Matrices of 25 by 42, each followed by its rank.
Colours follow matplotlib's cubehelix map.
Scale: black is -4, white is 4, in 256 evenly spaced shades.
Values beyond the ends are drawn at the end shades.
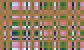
one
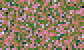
full rank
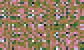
five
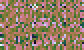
five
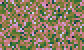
full rank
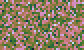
full rank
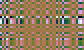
one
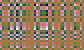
one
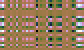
one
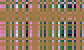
one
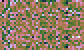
five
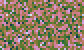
full rank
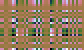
one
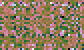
five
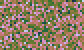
full rank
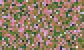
full rank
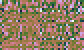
five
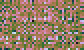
five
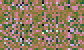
five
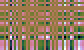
one
